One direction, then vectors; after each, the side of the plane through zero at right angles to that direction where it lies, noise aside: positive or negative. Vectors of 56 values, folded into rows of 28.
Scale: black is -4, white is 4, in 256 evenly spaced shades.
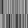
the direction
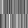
negative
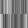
positive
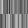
negative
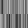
positive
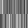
negative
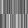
negative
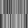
negative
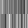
negative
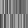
negative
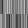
positive
